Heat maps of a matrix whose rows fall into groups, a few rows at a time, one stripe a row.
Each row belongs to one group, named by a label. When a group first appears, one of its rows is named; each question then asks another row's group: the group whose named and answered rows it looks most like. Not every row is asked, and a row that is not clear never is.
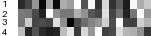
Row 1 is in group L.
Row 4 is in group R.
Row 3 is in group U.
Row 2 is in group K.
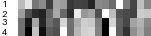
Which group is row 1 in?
U
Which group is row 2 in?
K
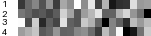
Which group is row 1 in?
L
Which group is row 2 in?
R
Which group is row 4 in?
U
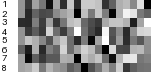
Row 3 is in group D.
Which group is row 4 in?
K
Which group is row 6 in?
L
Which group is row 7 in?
R
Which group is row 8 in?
U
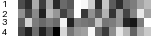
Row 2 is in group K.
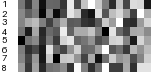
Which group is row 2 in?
D
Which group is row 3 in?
U
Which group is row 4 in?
L
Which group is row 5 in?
D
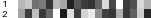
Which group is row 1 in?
U
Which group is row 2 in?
R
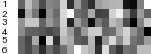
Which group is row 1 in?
U
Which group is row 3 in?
U
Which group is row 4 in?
R
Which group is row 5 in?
D
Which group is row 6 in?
K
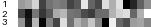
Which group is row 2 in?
D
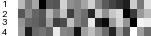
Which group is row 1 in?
L
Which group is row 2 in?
U
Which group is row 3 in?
D
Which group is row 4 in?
R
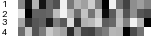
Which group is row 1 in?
L
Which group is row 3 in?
R
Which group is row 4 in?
U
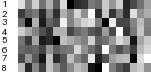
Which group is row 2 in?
L
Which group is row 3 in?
L
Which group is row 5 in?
D
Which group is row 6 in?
K
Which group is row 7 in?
D
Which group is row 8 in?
K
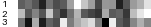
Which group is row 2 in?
K
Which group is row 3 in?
L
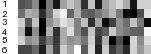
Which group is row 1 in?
D
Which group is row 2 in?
U
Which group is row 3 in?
R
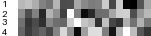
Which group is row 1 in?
U
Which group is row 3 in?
K
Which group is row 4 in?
R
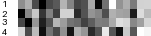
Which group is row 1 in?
D
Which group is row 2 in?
D
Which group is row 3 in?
D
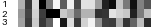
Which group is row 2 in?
D
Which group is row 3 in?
R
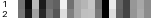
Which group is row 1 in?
L
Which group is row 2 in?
L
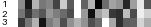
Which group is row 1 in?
L
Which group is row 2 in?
K
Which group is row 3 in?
K
